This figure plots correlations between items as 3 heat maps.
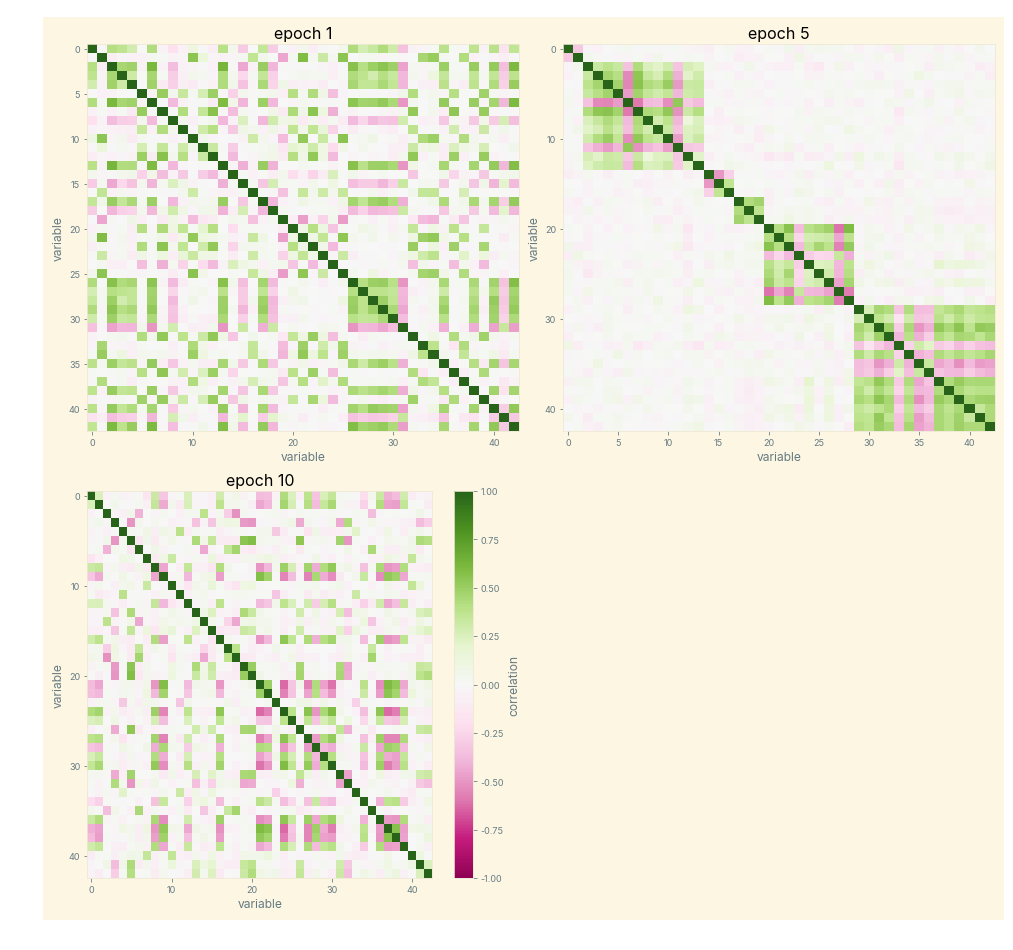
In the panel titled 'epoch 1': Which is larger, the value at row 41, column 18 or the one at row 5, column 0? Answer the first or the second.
the first
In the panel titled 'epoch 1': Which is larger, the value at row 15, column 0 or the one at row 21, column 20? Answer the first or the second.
the second
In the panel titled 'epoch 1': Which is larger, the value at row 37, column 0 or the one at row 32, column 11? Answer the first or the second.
the second
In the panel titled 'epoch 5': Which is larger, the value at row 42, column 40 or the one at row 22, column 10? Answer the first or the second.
the first
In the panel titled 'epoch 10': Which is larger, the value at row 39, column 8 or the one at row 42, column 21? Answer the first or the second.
the first
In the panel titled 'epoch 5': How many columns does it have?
43
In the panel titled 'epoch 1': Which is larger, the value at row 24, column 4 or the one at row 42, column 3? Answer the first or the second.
the second
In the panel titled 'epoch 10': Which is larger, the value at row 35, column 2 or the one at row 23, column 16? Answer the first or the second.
the second
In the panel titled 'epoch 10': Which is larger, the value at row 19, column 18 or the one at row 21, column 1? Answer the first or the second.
the first
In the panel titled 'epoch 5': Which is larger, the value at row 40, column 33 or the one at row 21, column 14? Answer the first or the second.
the second
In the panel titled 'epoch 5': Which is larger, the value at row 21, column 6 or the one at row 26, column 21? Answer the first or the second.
the second
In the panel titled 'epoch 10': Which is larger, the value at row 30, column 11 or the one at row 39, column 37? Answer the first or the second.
the first
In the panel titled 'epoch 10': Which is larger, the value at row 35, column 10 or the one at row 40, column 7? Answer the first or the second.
the second
